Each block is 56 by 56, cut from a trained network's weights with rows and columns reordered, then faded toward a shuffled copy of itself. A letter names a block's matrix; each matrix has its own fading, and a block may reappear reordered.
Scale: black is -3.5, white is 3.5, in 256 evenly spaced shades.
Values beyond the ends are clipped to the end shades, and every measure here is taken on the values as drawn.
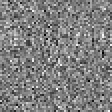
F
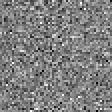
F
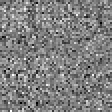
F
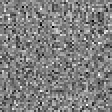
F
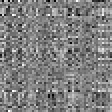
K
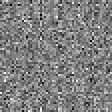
F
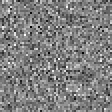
F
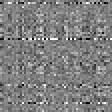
K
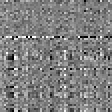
K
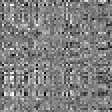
K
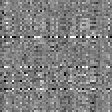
K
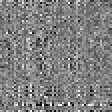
K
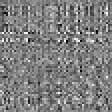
K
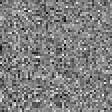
F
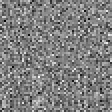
F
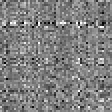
K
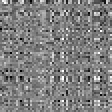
K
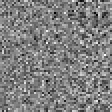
F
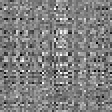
K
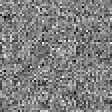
F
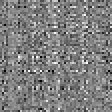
K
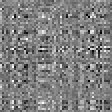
K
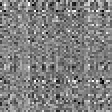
K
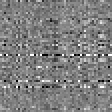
K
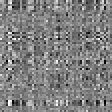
K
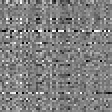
K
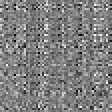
K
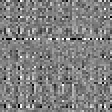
K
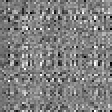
K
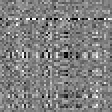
K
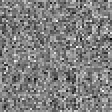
F
